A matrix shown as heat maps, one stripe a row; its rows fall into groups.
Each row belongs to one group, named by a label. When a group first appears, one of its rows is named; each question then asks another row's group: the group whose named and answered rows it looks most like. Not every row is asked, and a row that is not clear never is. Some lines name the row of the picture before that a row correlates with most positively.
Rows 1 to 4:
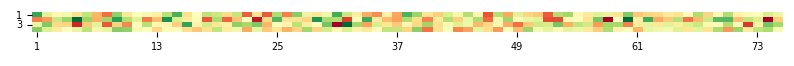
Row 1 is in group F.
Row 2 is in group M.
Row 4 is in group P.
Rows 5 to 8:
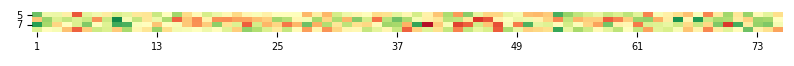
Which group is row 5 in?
F
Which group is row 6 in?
M
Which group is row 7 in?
P
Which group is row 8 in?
F
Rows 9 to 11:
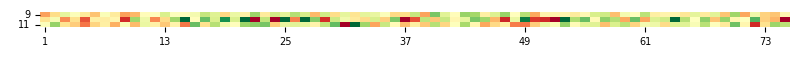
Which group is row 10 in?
F
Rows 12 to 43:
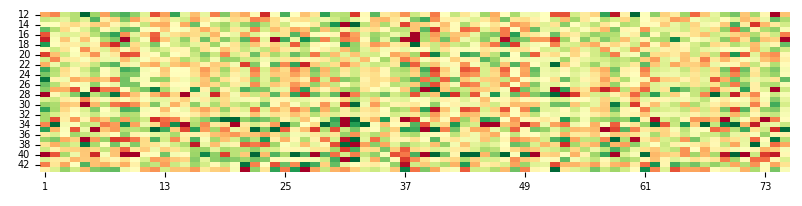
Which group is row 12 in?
M
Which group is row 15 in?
P
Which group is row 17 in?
F
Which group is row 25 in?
F
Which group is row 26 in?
P
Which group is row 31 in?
P
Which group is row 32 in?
P
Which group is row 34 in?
M
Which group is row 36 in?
M
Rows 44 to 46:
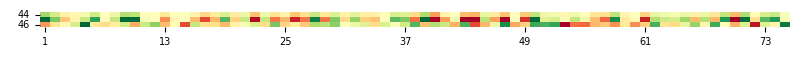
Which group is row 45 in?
P
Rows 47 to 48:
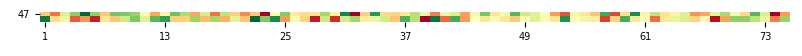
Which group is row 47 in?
M
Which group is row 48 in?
F
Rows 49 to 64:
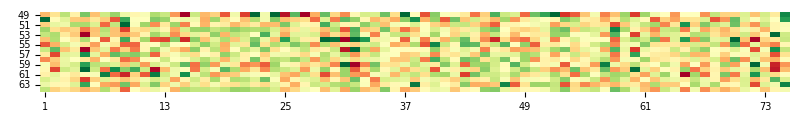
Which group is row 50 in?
F
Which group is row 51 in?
M
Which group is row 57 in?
M
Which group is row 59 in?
M
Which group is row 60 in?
M
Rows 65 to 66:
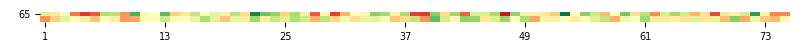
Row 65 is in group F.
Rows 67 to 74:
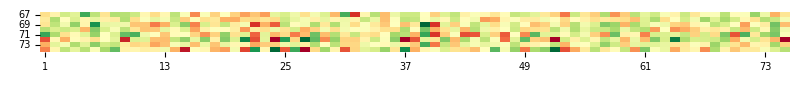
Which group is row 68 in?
M
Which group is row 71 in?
P
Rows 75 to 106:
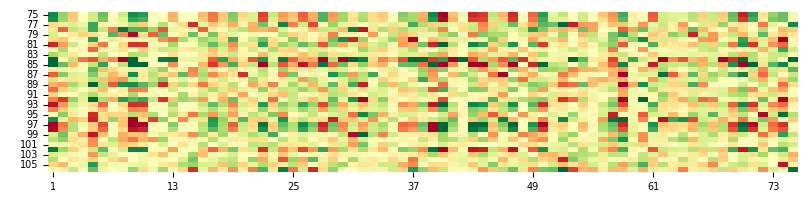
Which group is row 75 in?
P
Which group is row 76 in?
P
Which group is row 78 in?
M
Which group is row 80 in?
M
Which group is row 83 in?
P
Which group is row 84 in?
F
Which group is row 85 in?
P
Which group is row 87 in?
M
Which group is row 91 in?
M
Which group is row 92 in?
M
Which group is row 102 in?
P
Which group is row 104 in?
F
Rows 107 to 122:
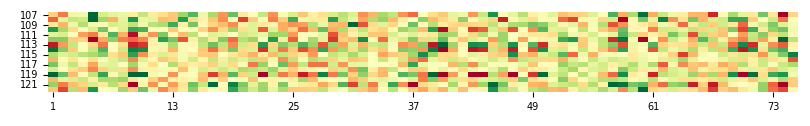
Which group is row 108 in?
M
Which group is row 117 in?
F
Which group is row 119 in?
P
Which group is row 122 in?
M
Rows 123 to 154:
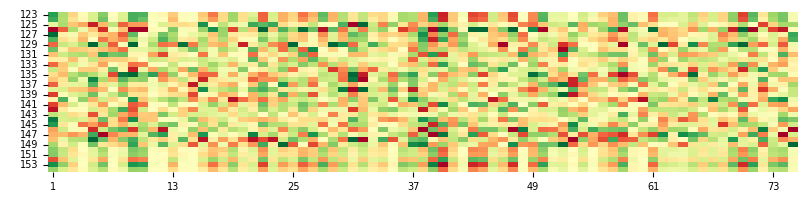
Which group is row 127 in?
F
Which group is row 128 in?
F
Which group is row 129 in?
M
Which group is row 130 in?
F
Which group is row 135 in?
M
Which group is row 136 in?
M
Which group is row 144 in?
F
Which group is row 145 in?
F
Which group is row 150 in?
P
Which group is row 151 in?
P
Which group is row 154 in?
P
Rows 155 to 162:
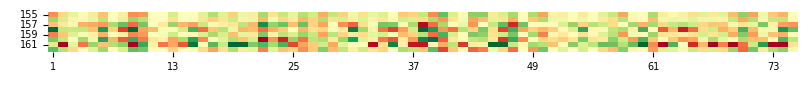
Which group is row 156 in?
P
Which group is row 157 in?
F
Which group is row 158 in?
F
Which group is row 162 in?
P
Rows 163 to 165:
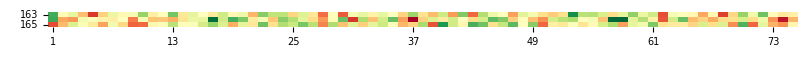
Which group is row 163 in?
F
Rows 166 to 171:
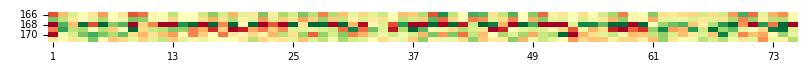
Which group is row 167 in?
P
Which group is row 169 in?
M
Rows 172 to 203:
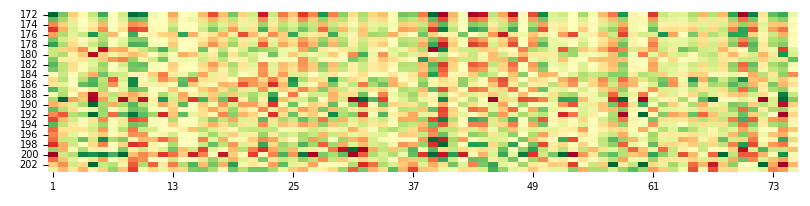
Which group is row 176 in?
M
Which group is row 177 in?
P
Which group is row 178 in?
P
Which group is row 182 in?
P
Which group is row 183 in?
P
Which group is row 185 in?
M
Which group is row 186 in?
M
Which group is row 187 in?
P
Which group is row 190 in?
M
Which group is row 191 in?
P
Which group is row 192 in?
M
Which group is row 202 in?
M
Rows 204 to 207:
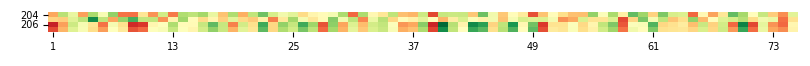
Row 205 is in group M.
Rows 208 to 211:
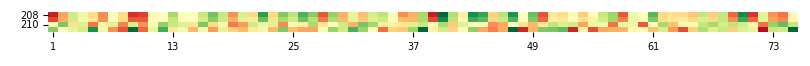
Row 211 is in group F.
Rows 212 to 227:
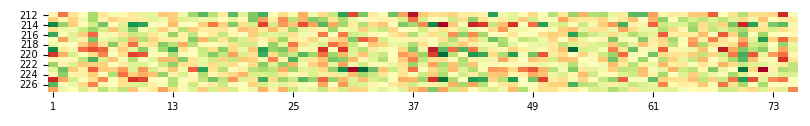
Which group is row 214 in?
P
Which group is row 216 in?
F
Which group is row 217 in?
M
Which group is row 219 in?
F
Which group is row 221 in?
M
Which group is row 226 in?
F
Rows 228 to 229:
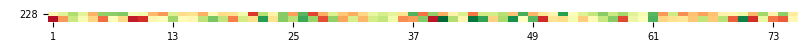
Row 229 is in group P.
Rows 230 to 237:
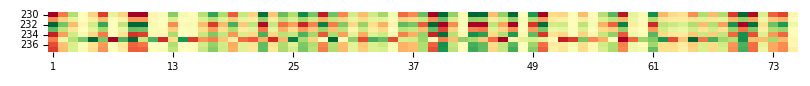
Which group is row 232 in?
P
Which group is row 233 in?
P
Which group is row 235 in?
M
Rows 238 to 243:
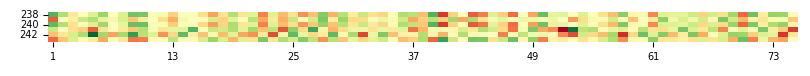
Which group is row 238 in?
P
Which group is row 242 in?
M
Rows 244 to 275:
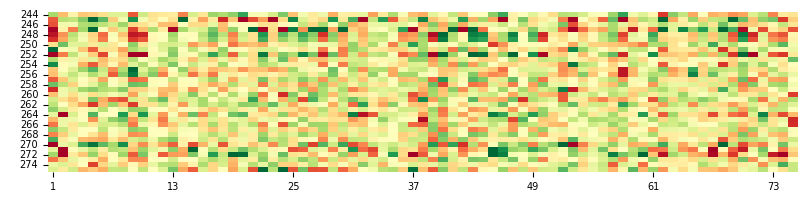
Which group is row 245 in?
M
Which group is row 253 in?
F
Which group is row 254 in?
F
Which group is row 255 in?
M
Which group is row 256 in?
M
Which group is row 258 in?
P
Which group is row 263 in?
P
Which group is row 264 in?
M
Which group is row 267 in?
P
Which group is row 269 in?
F
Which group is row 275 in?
F
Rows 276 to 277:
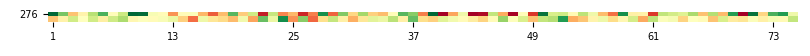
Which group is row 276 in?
P
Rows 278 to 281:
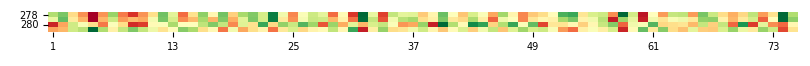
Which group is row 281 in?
M
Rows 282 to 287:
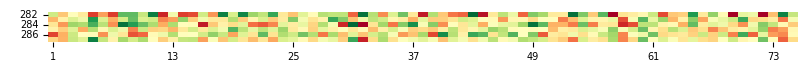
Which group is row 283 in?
M
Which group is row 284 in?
M
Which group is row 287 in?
M
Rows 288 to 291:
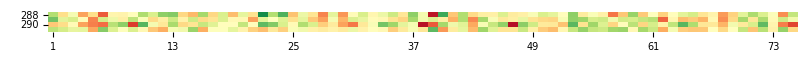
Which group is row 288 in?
F
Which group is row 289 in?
F
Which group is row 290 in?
F
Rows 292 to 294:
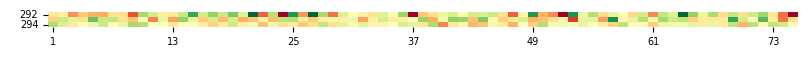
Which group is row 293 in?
M
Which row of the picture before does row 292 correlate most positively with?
290
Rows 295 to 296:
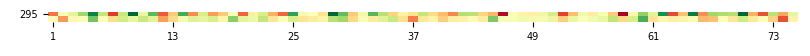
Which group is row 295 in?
M
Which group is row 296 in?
M
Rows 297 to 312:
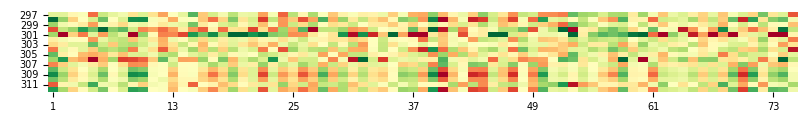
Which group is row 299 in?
F
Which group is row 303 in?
M
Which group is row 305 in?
F
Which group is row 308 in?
P
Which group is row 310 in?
P
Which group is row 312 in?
P
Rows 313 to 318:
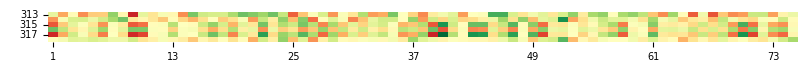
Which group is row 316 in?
P
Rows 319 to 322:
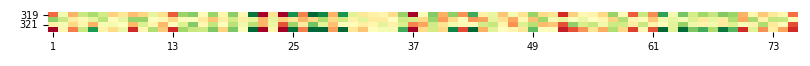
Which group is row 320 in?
P
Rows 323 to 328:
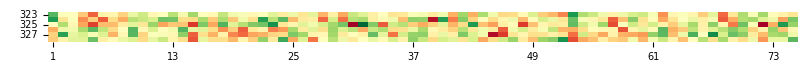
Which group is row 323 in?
F
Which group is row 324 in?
F
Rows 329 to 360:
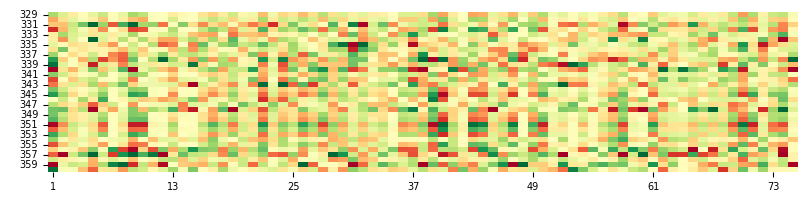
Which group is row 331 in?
M
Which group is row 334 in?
M
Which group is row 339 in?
F
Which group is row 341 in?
P
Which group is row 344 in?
P
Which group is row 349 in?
P
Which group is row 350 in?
P
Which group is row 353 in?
P
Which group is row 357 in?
M
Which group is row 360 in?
F
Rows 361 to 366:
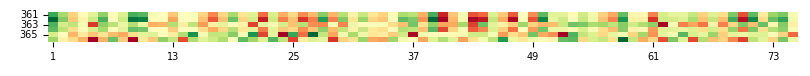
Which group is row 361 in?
P
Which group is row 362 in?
P
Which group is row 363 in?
F
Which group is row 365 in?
F
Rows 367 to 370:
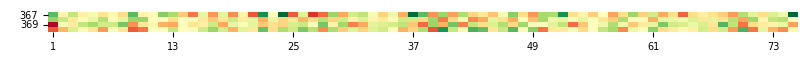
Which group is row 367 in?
F
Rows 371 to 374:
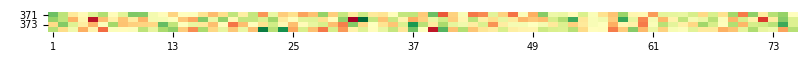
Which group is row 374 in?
F
